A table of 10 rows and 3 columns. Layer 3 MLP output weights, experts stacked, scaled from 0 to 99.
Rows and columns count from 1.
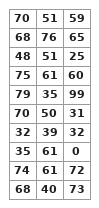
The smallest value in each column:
32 35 0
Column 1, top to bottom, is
70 68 48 75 79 70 32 35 74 68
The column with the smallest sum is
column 3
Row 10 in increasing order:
40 68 73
